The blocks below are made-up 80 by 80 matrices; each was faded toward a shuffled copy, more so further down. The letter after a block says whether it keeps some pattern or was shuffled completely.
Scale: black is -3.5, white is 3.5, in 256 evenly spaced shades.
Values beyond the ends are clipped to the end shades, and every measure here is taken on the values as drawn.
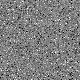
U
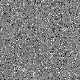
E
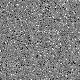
E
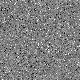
U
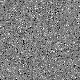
E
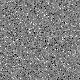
E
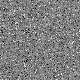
E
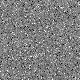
U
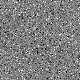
E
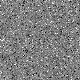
E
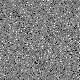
E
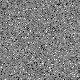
E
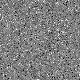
E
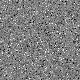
U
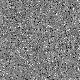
E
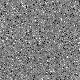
E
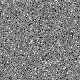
E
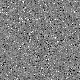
E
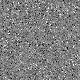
E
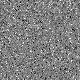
U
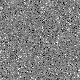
E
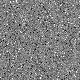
U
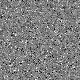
U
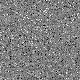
E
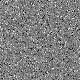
U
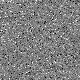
U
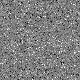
E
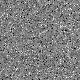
U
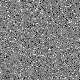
E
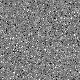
E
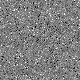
U
